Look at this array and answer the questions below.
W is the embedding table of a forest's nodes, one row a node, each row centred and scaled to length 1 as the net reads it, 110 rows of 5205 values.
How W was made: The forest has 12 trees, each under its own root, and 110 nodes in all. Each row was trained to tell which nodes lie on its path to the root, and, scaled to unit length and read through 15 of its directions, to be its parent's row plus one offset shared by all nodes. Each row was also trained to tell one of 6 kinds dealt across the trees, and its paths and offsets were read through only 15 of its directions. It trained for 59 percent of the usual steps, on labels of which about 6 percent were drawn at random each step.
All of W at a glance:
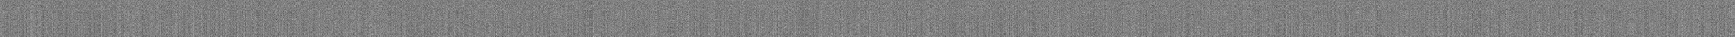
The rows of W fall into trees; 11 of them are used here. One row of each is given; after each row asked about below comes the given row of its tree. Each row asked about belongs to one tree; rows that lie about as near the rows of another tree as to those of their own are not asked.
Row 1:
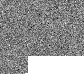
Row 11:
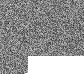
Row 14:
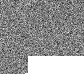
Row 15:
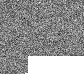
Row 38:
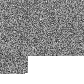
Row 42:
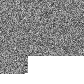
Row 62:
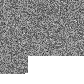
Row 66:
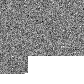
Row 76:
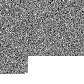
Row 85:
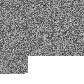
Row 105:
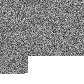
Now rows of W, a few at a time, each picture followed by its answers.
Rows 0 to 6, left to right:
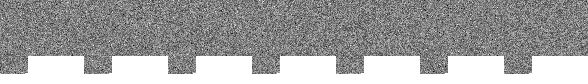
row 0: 38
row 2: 15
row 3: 76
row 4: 85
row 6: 62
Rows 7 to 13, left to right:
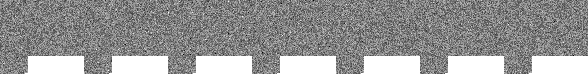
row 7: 85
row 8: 14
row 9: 76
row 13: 62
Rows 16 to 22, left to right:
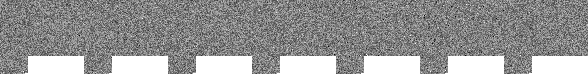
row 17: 85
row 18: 15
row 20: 15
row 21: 14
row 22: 76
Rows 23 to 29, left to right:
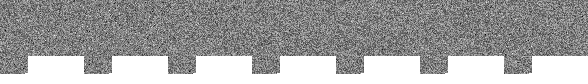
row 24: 76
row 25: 11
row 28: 11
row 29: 1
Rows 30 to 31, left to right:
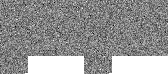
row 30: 76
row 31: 66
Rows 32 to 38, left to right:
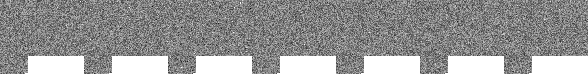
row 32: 76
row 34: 38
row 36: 38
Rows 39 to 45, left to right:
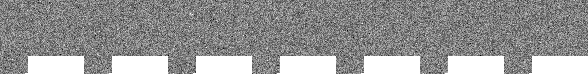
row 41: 66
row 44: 14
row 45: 85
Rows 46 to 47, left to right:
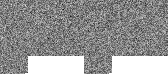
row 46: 42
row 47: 85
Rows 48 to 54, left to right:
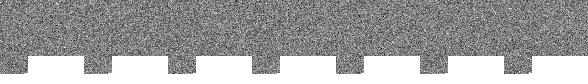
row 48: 66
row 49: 76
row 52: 85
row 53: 76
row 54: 15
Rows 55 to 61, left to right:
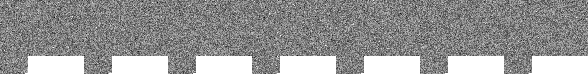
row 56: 66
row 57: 62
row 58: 66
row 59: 15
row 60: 105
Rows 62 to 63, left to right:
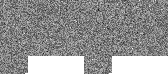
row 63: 42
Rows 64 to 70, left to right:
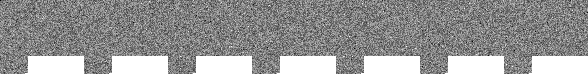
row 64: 11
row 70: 76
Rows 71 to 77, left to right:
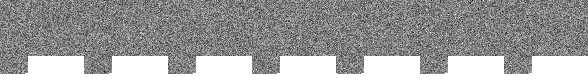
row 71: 14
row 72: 85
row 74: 66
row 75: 85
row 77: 85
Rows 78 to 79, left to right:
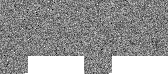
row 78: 76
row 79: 14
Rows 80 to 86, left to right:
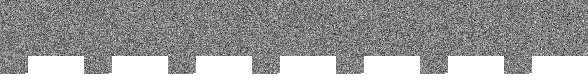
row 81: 15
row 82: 14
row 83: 14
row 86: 14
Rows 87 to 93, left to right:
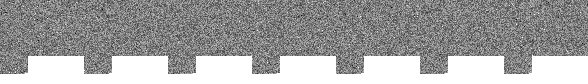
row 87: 15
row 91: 14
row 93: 14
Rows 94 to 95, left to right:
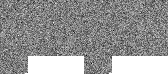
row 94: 66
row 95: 15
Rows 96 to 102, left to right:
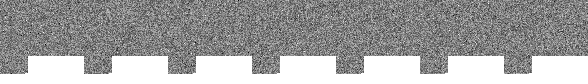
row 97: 15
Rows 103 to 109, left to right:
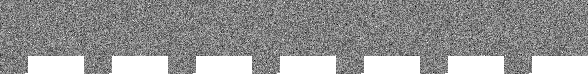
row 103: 66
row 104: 85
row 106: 66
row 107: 15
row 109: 66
